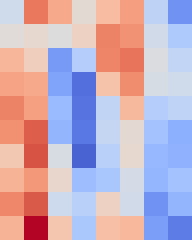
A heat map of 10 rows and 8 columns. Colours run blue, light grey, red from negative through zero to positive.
Stripes: upright, repeating 2 times. Ninth with the highest average: bottom left. Average level on the scale: 50%. Ninth with the lowest average: centre.
